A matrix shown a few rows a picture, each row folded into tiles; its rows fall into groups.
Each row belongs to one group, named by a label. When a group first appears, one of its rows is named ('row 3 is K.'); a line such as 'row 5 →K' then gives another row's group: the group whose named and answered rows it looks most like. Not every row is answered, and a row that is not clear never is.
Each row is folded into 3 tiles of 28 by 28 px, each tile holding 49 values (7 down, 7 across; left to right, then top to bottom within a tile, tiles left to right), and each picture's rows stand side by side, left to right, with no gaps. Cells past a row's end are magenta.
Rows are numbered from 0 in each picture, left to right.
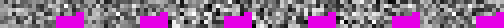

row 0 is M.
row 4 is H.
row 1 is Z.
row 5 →Z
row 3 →M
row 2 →M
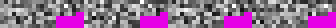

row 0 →M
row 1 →M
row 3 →H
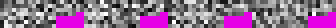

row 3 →H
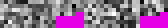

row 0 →M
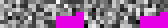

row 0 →M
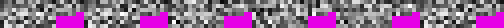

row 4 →H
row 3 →H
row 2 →H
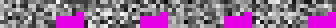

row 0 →M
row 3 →H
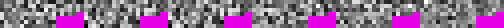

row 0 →H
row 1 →M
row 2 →M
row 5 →Z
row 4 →H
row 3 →M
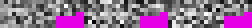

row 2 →H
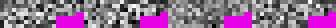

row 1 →M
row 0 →H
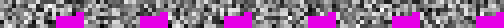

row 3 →Z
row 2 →M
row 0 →M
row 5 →H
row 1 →Z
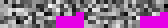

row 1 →Z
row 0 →M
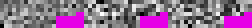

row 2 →Z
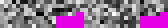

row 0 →Z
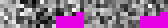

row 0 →Z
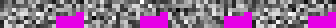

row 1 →M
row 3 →H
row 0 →H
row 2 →H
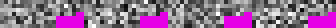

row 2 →Z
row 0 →M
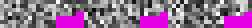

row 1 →H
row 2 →Z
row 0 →M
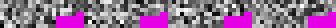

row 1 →H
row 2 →M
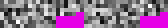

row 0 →H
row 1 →M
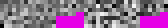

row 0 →H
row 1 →Z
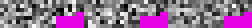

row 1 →M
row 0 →Z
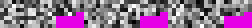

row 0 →Z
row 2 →Z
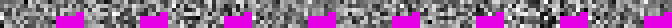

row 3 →M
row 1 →Z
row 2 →Z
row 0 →H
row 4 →M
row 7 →M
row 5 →Z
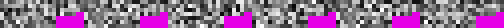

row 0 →H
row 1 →H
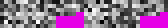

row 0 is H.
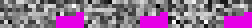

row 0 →H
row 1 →M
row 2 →H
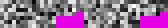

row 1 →M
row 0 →Z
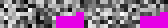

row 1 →H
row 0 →Z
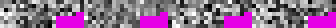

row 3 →Z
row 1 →M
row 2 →M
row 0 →Z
